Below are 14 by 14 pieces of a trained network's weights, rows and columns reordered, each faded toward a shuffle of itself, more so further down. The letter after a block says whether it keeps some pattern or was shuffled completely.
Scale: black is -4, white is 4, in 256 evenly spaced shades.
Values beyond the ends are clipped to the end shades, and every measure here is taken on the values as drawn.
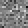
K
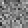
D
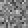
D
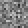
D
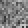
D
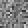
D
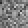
K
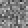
K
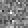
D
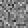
K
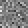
D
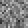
D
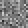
K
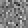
K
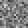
K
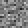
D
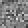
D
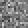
K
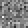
D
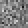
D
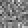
K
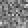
K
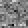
D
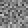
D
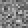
K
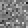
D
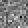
K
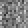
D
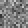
K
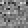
D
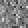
D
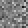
D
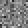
K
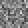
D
